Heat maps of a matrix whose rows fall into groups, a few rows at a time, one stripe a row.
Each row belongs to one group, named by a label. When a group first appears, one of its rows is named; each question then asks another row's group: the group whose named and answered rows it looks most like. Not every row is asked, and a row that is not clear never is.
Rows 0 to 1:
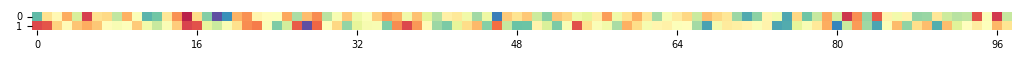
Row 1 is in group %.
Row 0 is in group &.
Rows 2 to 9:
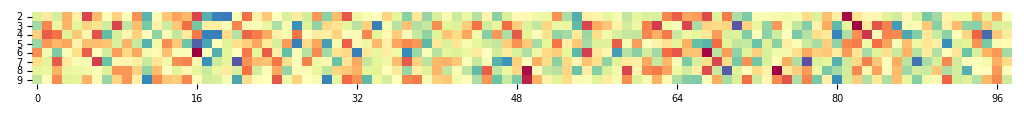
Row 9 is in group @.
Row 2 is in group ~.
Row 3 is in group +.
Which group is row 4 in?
%
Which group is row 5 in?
&
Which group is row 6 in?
~
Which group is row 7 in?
@
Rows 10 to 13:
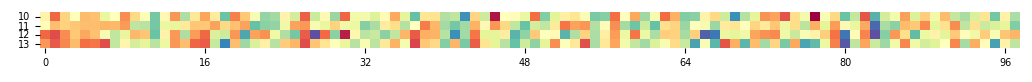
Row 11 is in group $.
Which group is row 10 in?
$
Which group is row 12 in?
%
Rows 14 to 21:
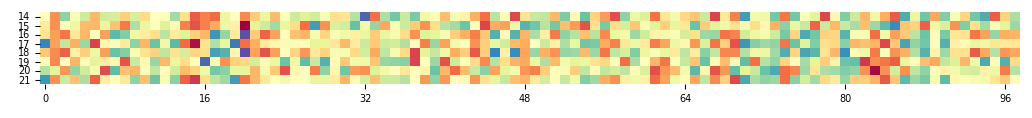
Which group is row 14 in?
+
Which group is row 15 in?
$
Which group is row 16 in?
%
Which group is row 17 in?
+
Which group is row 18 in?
%
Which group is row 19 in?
+
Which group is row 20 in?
@
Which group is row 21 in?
+
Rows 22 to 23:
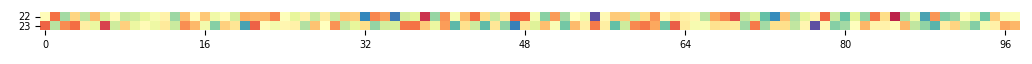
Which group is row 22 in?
+
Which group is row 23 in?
@
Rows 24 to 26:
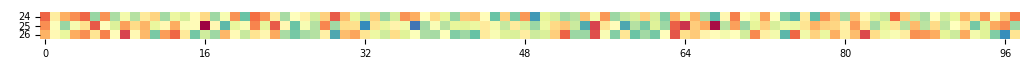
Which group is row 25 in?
~
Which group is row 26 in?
~
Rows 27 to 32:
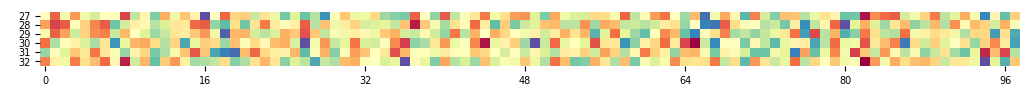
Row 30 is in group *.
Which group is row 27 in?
+
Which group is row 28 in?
%
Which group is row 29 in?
$
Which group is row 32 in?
~
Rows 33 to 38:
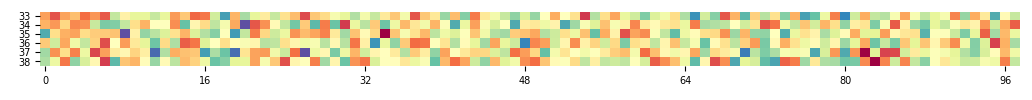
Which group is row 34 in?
%
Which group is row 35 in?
&
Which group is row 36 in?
@
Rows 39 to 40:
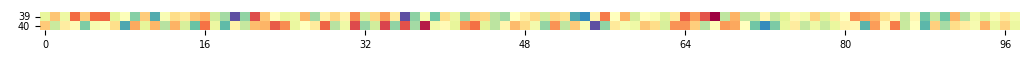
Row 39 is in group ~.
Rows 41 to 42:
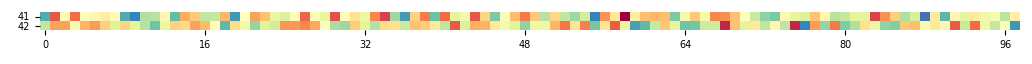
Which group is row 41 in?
+
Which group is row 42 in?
$
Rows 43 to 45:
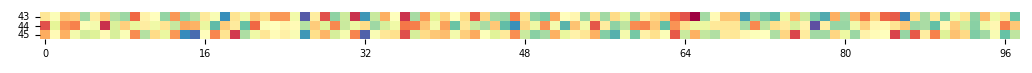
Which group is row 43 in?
*
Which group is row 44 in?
@
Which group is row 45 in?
*
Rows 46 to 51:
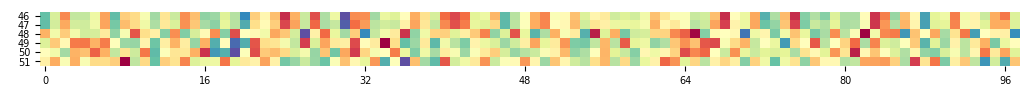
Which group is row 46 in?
@
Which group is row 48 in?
*
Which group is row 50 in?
~
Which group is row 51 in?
+
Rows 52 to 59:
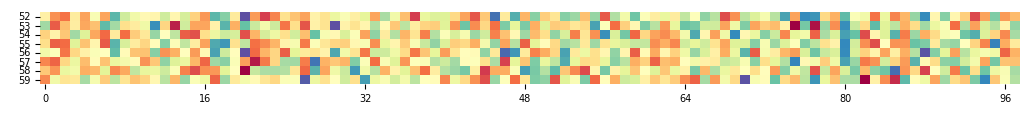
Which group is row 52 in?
%
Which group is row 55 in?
%
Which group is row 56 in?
@
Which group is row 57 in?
%
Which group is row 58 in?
$
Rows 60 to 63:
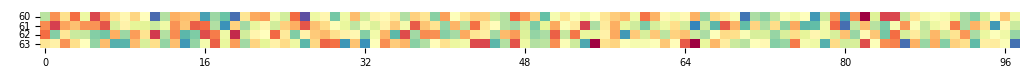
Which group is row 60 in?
&
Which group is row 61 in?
$
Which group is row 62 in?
*
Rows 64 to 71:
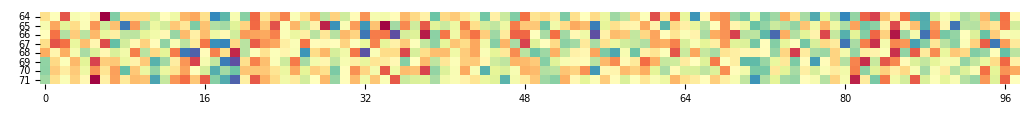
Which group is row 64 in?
@
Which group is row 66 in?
+
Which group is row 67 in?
%
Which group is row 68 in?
*
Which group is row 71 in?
&
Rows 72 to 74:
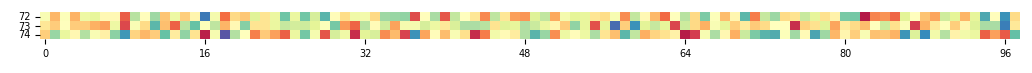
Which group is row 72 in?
+
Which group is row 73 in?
~
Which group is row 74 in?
*
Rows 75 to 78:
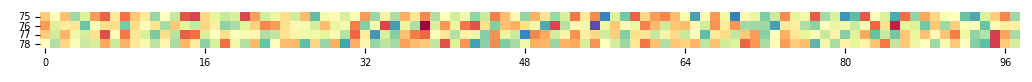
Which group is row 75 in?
@
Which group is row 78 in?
@
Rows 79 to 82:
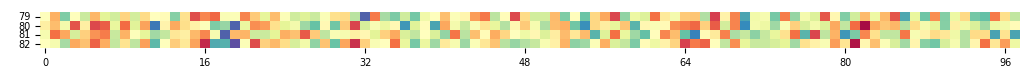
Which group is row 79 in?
+
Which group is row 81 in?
$
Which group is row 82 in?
~
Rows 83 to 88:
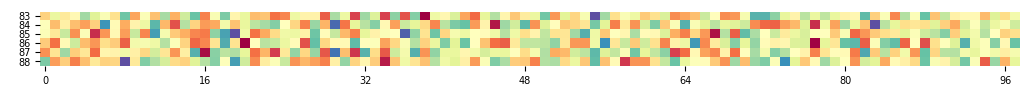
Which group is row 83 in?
*
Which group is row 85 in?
~
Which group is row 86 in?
$
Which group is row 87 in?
~
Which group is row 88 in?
&
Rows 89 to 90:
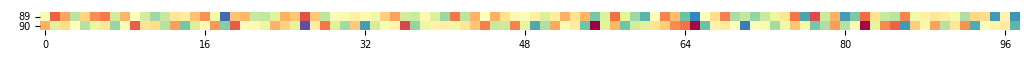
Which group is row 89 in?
$
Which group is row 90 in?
*
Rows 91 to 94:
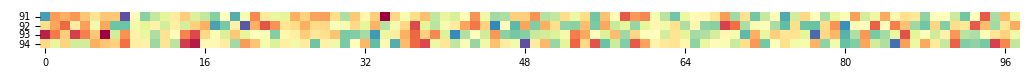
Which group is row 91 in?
&
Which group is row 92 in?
%
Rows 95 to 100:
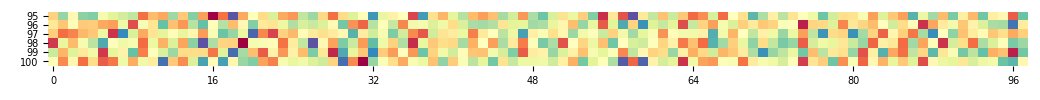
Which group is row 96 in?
~
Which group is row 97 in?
%
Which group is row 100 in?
~
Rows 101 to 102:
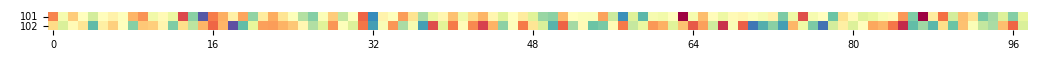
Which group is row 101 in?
*
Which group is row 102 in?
*
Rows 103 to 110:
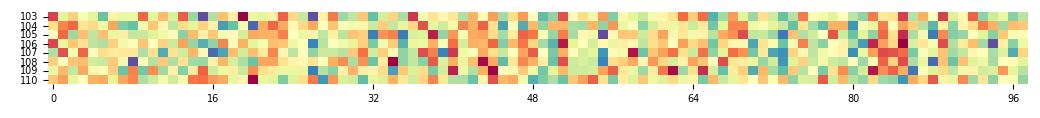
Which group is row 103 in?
*
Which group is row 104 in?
%
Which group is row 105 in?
+
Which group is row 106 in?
*
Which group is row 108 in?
*
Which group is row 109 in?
+
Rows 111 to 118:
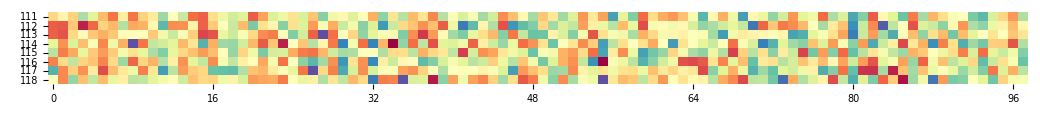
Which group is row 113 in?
%
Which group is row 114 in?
&
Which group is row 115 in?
$
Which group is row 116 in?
~
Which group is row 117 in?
&
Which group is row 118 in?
+
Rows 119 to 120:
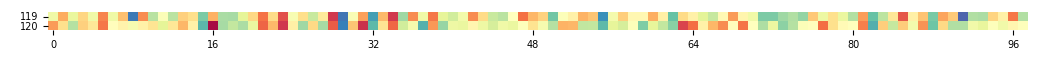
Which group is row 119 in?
&
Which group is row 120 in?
~
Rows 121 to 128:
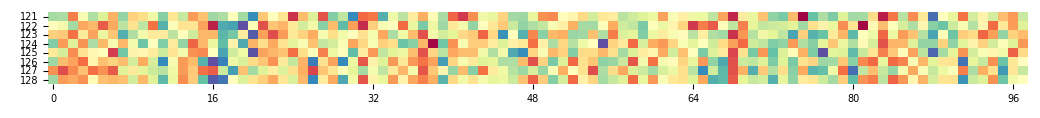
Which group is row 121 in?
@
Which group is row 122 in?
~
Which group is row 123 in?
%
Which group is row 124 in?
+
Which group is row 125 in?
@
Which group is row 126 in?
&
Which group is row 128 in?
&
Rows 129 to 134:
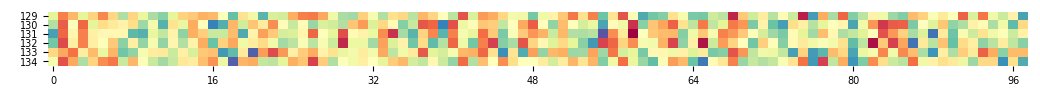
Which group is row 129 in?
$
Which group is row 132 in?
+
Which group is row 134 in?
$
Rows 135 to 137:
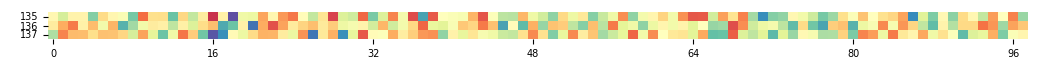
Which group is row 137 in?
&
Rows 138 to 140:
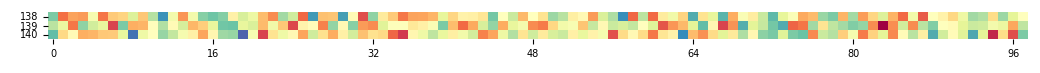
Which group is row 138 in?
&
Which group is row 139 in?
@
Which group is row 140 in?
&
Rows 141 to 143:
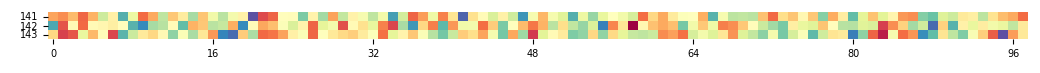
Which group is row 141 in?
%
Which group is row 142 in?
+
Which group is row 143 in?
%
